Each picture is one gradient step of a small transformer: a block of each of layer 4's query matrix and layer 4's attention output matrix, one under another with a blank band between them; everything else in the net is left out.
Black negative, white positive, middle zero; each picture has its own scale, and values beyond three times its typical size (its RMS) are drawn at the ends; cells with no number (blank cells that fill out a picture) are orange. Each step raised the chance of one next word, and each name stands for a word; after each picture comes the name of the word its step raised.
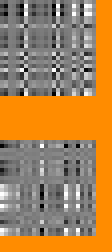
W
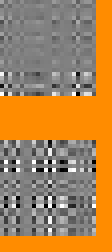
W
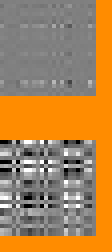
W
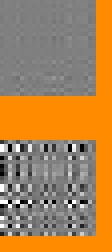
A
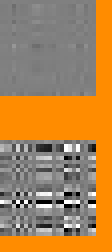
A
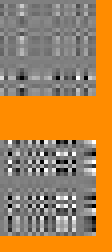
W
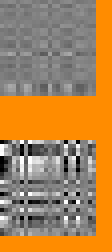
A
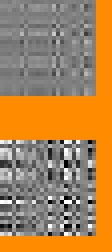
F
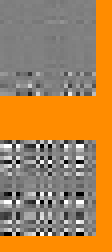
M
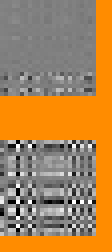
A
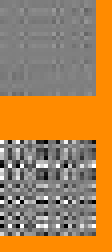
F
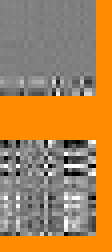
W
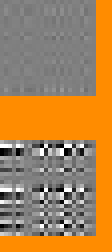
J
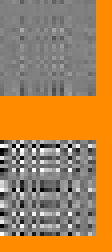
J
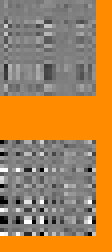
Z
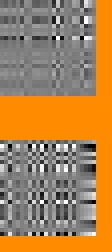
M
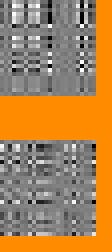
M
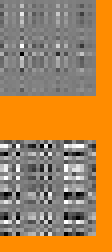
M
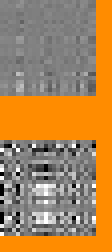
Z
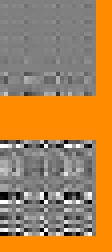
M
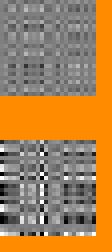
Z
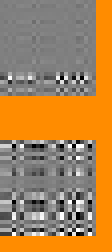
M
